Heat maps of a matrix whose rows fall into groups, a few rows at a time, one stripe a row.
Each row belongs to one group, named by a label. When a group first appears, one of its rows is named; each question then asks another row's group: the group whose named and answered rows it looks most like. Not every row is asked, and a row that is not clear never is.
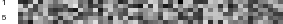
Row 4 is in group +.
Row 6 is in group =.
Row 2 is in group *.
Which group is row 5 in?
+
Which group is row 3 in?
=
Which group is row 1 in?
+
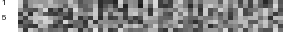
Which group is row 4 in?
=
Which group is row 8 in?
*
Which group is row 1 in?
*
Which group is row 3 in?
=
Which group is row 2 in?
*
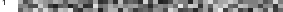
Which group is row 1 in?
*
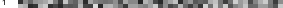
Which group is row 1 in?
+
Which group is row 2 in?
=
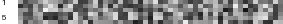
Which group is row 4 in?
=
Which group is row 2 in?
+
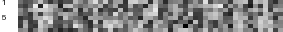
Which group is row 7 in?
=
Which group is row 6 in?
=
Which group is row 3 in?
*
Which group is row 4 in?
+
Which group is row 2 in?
+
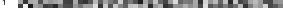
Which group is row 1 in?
*
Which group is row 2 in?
=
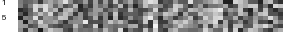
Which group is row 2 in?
*
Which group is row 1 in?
+
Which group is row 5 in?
+
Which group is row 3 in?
+
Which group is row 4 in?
+
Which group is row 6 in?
*
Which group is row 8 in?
*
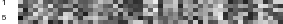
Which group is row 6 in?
=
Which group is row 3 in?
*
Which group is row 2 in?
+
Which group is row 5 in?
+
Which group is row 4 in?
+
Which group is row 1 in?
*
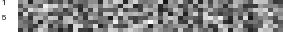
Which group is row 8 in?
=
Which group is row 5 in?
+
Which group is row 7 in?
=
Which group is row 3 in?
*
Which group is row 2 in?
+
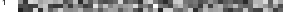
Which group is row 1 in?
*
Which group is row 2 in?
=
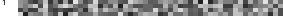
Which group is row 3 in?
=
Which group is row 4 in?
*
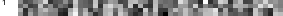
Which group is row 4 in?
*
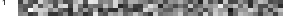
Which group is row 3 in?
*
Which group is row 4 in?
=
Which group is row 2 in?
+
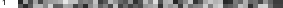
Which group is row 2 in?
+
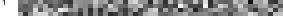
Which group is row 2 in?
=
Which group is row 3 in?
+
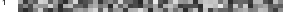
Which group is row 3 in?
=
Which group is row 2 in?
+
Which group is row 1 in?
*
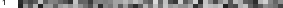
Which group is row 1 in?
=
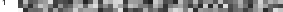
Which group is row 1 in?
=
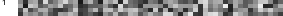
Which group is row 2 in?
*
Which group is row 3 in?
=
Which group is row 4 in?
+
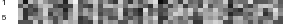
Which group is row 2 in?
=
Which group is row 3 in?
*
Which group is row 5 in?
*
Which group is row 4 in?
*
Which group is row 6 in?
+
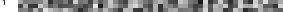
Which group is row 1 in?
=
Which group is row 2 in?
=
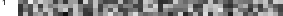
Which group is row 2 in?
+
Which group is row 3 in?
+
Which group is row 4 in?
=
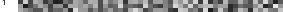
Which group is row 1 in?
=
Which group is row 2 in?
*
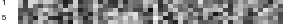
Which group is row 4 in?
=
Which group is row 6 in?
=
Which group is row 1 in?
*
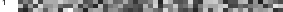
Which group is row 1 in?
+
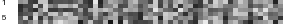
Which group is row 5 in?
+
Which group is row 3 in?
=
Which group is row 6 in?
+
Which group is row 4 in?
+
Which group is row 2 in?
+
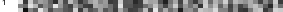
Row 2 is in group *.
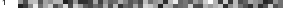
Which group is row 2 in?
+
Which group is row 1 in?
*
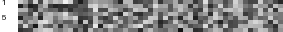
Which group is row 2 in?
=
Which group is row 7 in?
=
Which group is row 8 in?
+
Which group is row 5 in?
+
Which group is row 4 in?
+
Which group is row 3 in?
=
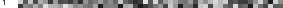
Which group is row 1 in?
*
